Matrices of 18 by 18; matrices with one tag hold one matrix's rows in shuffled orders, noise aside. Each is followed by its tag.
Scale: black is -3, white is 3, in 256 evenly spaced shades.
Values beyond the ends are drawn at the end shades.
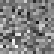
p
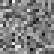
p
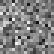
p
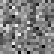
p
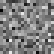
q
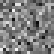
p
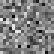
p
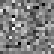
p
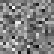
p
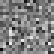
q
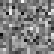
q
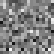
q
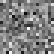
q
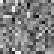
p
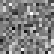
q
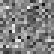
p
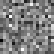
q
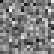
q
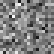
p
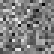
p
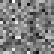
p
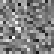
p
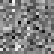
p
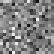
p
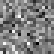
p
